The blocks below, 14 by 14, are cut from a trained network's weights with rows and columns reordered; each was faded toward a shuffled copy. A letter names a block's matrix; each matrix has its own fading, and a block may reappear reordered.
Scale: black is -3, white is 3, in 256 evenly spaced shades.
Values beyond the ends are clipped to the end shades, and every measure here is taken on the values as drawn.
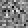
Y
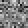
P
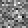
P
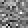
Y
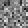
P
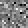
Y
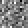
Y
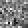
Y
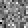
Y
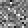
Y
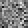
P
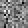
P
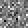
Y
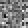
Y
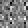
P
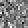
Y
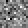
Y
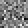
Y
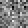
Y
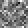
Y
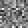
Y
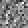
Y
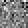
Y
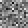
P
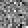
Y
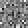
Y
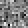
Y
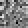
Y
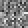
Y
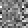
P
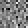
P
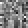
P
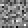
Y
